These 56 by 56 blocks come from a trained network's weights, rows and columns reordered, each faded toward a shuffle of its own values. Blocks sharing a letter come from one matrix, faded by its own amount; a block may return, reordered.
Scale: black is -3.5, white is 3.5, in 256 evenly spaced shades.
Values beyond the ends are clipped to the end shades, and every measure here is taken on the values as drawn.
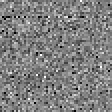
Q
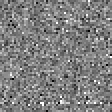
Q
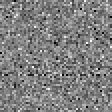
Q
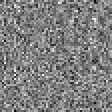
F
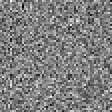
F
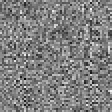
F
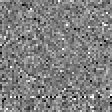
Q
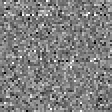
Q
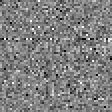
Q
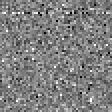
Q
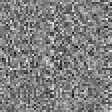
F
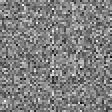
F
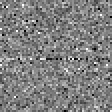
Q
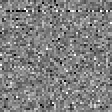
Q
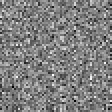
F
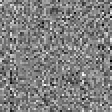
F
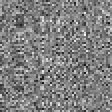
F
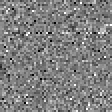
Q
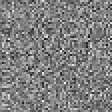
F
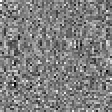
F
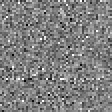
Q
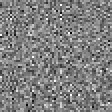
F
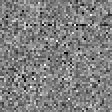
Q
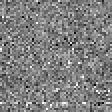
Q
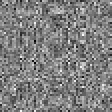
F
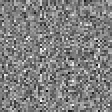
F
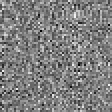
F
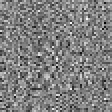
F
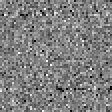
Q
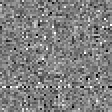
Q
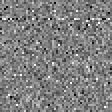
Q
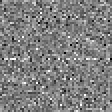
Q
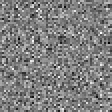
F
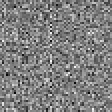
F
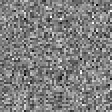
F
